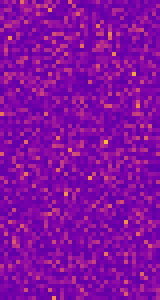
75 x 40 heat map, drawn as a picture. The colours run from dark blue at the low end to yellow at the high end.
There is no seam. No overall slope runs across the table. Fine speckle covers the field. No regular stripes run through it. The values are skewed, with a long tail toward high values. Overall the values sit about 30% of the way up the scale. No single row or column stands out from its neighbours.
